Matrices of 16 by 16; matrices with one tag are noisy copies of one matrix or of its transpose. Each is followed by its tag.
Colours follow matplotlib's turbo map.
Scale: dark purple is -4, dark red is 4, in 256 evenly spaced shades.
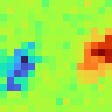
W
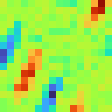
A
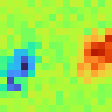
W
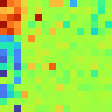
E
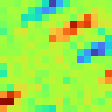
A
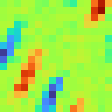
A
